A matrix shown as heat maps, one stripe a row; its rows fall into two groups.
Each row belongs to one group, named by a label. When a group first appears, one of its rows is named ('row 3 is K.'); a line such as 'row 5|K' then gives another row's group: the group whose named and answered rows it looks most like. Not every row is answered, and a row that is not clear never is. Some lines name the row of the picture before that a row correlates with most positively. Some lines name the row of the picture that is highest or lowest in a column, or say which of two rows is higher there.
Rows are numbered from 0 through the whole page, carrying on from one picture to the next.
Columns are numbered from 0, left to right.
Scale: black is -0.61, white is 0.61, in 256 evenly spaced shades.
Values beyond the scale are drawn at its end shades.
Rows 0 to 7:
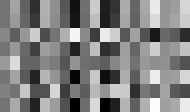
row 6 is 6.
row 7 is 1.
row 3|1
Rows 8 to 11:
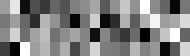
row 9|1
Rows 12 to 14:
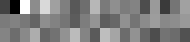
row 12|6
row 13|1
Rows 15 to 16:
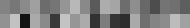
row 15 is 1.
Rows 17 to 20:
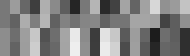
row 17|1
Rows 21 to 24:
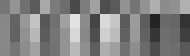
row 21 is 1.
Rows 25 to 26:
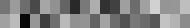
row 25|1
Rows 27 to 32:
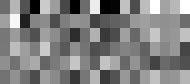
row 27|1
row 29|1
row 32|1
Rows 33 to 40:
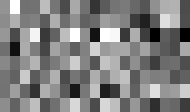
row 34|6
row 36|6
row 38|6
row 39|1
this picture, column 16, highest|34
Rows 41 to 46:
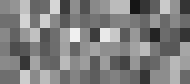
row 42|6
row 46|6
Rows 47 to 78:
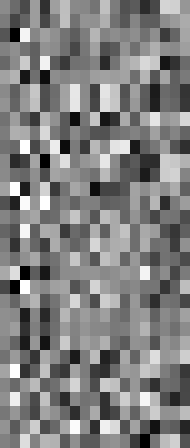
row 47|6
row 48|6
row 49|6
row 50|1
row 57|6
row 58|6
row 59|6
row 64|6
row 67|6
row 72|1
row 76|1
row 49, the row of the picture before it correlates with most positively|42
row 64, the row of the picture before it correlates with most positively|44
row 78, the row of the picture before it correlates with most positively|46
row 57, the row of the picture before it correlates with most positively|41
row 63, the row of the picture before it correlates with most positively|42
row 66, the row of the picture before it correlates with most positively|44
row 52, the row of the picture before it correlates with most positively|44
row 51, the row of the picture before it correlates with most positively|42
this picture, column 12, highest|57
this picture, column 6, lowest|57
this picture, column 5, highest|57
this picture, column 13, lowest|57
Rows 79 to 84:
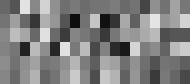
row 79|6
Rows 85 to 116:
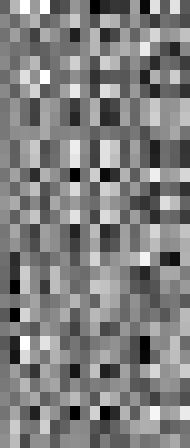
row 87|1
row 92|1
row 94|6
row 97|1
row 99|6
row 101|1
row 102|1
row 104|6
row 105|6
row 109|6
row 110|6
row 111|1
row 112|6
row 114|1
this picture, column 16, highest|99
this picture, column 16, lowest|103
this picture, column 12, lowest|85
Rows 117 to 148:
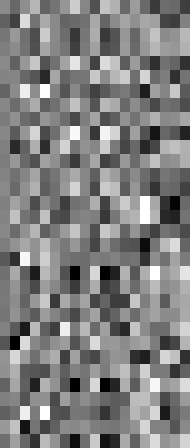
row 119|1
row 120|1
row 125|1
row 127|6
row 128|1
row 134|6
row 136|1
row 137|1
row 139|1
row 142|6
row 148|1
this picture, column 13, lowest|142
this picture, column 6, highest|140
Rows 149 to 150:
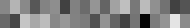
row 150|6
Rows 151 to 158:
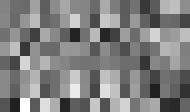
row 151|6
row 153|1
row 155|6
